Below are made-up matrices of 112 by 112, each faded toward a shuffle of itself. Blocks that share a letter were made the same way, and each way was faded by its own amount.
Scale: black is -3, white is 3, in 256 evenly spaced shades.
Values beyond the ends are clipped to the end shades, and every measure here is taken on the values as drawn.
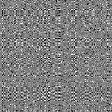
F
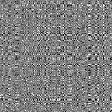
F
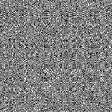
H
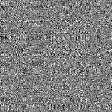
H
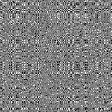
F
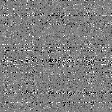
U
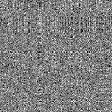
H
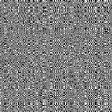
F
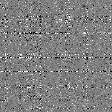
U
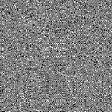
H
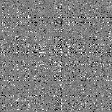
U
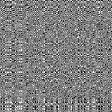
F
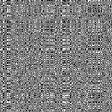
F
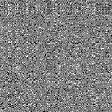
H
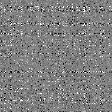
U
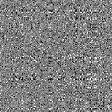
H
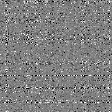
U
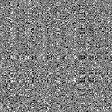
H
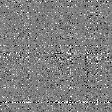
U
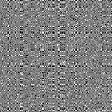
F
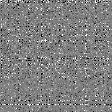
U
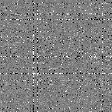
U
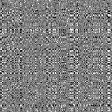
F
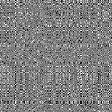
F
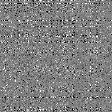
U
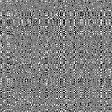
F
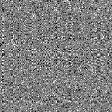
H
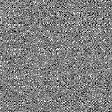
H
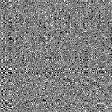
H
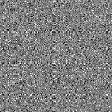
H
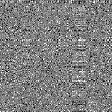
H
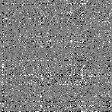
U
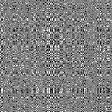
F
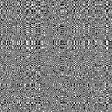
F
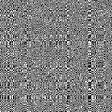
F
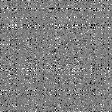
U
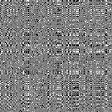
F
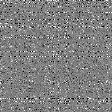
U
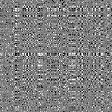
F
